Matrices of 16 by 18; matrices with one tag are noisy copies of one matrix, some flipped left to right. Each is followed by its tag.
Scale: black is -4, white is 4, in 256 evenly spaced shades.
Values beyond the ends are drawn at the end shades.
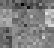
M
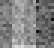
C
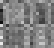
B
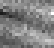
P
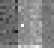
C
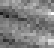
P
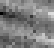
P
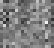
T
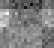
M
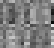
B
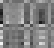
B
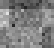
M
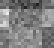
M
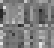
B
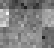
M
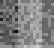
C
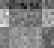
M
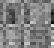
B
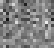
T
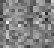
T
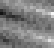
P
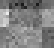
M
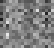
T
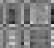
B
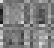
B
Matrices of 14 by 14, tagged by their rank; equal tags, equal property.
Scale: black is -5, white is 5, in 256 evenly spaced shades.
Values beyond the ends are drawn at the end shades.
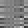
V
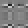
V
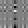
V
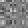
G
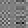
G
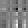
V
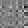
G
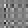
V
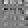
G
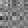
G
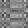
G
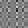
V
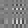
V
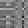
G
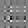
V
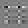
V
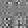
G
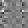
G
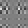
V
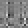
G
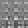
G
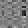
G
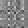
G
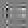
V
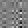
V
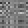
G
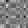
G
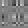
V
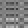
V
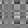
V
